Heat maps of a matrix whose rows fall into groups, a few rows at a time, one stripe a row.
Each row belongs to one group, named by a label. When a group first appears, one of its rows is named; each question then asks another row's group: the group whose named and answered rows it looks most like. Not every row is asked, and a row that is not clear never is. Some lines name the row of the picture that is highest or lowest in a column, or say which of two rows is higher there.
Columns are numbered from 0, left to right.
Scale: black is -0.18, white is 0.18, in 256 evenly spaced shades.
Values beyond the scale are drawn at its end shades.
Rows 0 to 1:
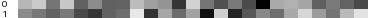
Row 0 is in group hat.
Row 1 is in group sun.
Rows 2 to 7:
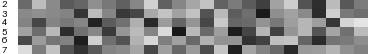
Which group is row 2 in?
hat
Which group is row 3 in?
hat
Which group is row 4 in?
sun
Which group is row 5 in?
sun
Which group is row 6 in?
hat
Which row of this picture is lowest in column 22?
4
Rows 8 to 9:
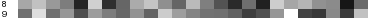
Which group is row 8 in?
hat
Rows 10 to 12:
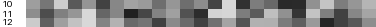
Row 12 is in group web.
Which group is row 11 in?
web
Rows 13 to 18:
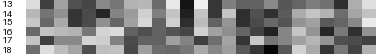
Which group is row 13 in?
sun
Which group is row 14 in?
sun
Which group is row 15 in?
sun
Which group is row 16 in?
hat
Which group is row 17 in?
web
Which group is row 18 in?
hat
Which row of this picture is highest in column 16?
17
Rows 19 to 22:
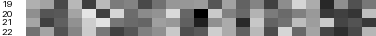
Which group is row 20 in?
web
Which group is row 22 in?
web
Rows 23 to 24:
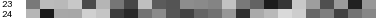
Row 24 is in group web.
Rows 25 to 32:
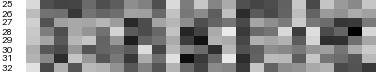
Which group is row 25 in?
sun
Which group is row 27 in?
web
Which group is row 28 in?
web
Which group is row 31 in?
web
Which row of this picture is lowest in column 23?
28
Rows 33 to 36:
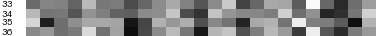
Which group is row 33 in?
web
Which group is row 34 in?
web
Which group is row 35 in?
web
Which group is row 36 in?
web
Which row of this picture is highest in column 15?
34
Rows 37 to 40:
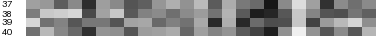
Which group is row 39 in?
sun
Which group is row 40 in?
hat
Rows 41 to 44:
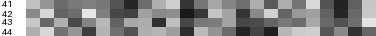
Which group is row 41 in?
web
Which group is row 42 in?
web
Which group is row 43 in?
sun
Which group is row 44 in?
hat
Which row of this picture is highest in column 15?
41
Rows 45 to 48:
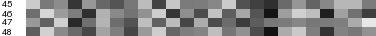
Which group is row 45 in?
sun
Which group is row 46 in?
hat
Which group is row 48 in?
hat
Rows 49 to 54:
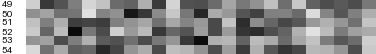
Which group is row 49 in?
web
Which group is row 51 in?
sun
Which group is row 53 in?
web
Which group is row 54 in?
sun
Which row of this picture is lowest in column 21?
49
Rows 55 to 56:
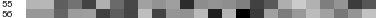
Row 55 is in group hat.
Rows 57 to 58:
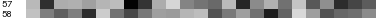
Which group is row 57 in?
web
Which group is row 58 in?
hat
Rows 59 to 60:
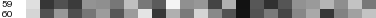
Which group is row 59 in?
sun
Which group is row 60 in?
sun
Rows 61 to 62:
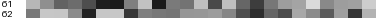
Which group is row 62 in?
hat
